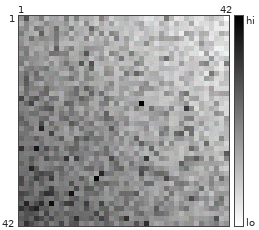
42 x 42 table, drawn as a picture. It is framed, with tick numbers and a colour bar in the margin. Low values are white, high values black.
There are no regular stripes. The ninth with the highest average is the bottom left. Fine speckle covers the field. The halves do not mirror each other. The field climbs toward the bottom left.
